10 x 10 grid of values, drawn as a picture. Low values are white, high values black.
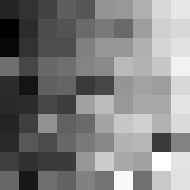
On average the colour sits 50% of the way up the scale. The bottom right is the roughest part. There is an overall slope up to the left. The ninth with the highest average is the top left.
